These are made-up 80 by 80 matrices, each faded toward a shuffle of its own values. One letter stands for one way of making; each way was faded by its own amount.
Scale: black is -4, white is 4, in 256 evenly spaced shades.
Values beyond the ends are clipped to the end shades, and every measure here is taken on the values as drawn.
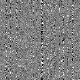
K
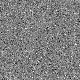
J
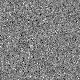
J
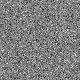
J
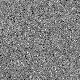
J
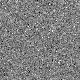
J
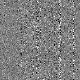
K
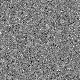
J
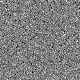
J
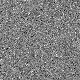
J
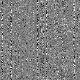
K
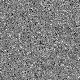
J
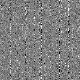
K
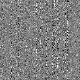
K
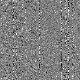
K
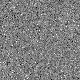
J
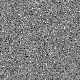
J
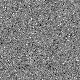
J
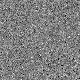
J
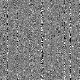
K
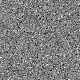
J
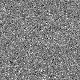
J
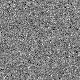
J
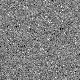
J
